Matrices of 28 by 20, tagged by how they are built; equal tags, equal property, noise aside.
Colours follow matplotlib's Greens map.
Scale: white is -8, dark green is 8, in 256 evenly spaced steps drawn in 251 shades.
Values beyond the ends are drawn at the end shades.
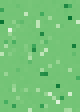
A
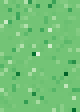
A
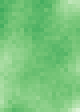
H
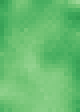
H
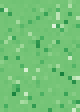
A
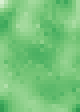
H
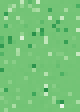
A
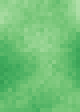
H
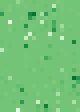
A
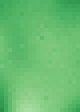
H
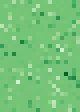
A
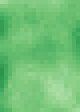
H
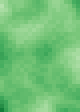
H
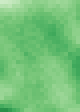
H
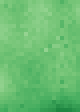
H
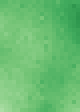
H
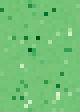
A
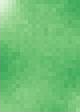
H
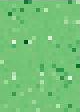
A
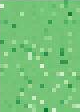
A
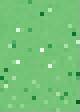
A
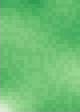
H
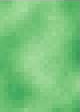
H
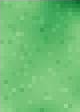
H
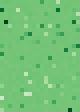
A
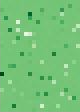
A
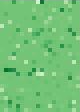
A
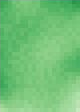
H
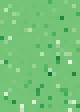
A
